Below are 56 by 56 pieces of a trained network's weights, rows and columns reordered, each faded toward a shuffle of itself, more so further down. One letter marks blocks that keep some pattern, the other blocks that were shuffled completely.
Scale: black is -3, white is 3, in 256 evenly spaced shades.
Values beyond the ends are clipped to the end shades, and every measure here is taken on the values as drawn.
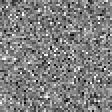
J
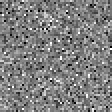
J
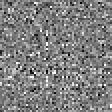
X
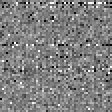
X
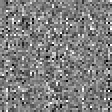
X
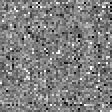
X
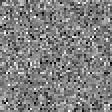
X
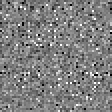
X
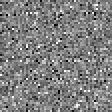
X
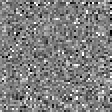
X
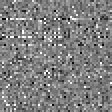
X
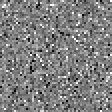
J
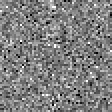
J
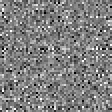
X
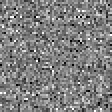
X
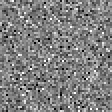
J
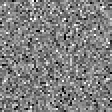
J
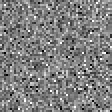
J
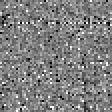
X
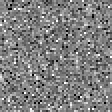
J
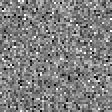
J
